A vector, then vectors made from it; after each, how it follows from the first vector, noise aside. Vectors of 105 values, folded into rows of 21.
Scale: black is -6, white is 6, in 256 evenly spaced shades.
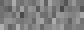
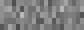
negated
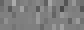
partly zeroed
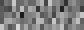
scaled up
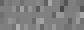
partly zeroed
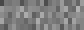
wrapped around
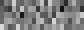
scaled up
